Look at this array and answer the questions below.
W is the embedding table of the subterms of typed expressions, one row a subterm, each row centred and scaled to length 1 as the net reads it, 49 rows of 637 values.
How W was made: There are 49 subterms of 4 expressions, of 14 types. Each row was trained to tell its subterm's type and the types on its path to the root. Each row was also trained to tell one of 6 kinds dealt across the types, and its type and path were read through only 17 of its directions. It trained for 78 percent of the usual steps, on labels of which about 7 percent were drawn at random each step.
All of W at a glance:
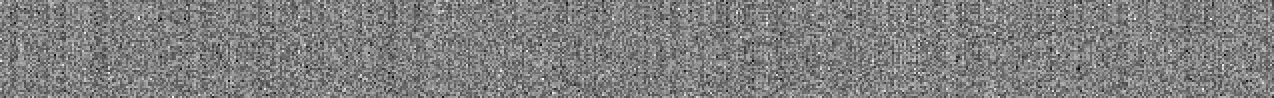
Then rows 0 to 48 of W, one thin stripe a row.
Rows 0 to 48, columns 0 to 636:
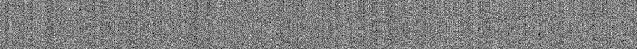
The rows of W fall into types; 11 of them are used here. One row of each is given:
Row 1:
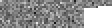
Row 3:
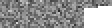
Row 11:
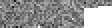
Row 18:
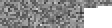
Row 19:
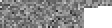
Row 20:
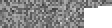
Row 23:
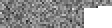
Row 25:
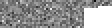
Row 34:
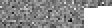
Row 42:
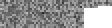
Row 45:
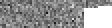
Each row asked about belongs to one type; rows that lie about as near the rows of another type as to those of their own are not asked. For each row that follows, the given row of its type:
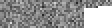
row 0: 20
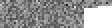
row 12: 19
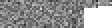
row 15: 19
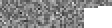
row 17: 42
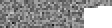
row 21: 34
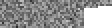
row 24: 11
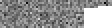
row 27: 42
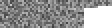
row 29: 42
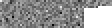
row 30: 25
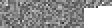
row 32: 25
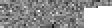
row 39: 19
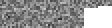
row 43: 11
